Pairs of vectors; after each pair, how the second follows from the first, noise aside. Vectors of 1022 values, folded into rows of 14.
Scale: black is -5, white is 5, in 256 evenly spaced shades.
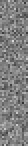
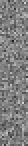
negated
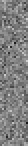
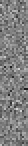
shuffled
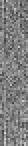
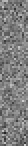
sign-scrambled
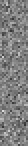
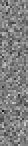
negated
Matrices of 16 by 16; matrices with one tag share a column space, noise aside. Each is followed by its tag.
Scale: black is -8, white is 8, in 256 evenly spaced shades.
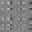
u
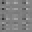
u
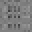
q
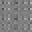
u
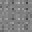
u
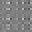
u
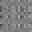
q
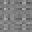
u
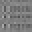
q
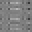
u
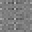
u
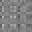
q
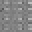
u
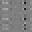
u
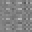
u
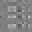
q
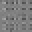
u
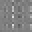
q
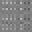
u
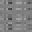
u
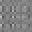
q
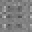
q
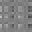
q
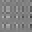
q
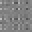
u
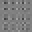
u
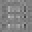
q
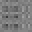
q
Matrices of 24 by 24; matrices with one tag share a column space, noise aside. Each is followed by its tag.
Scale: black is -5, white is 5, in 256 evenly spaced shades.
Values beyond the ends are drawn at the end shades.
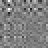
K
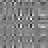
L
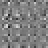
L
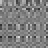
K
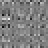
L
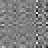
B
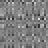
L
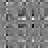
L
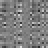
B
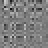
K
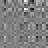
K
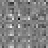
L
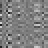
B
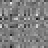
L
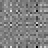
B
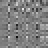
K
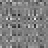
L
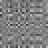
B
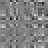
L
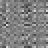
B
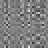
B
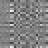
B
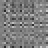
B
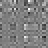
K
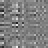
B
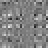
L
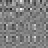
K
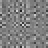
B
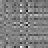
B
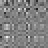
K
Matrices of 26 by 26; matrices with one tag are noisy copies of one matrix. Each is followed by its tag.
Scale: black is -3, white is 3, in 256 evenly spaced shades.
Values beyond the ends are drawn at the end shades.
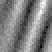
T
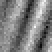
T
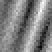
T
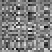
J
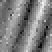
T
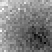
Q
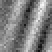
T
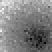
Q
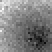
Q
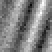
T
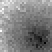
Q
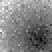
Q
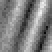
T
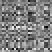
J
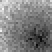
Q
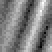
T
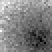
Q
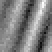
T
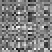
J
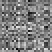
J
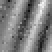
T
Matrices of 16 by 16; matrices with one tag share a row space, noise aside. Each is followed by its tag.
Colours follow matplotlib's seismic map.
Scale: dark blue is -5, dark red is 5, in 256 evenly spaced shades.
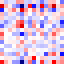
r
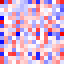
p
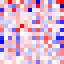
p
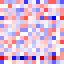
r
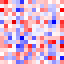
r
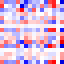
r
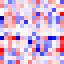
p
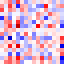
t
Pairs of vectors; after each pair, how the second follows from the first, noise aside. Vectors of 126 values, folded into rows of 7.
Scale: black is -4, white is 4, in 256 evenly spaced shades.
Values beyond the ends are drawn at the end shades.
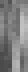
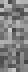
shuffled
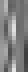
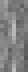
shrunk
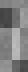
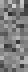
shuffled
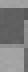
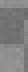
shrunk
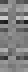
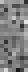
shuffled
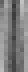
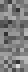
shuffled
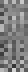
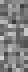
shuffled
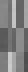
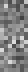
shuffled
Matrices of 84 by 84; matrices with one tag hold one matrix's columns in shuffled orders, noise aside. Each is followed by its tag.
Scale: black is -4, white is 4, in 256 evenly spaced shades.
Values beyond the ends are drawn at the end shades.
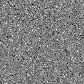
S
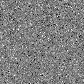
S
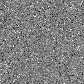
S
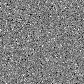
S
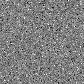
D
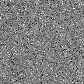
D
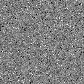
D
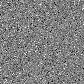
D
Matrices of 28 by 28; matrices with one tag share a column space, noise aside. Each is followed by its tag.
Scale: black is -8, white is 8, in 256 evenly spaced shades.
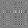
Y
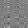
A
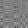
A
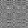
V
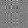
V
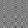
A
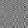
A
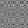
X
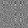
X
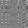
V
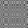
X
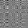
V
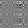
X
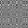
X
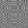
V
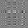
Y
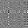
Y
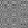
X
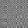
A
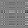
Y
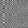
V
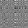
V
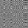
V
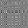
Y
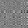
Y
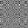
X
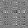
Y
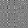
V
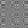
X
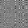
V
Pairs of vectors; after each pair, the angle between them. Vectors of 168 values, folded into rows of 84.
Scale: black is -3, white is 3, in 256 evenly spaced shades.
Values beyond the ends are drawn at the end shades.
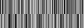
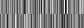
partly opposed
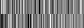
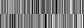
orthogonal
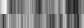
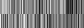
partly aligned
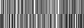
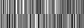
partly aligned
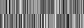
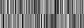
nearly opposite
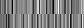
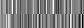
nearly opposite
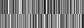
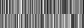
partly aligned
